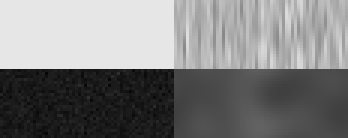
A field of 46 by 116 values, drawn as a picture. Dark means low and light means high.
It is made of 2 by 2 panels. Panel 1,1: very high, flat. Panel 1,2: high, streaked downward. Panel 2,1: very low, fine-grained, faint in contrast. Panel 2,2: low, smooth, faint in contrast.
